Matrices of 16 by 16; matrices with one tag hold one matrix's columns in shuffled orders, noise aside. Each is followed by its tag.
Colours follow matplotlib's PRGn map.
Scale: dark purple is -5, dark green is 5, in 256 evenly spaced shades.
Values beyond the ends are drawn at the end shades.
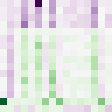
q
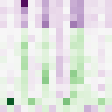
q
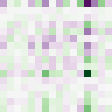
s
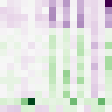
q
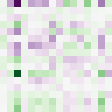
s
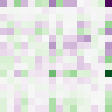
s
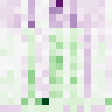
q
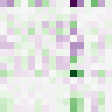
s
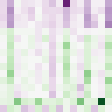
q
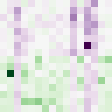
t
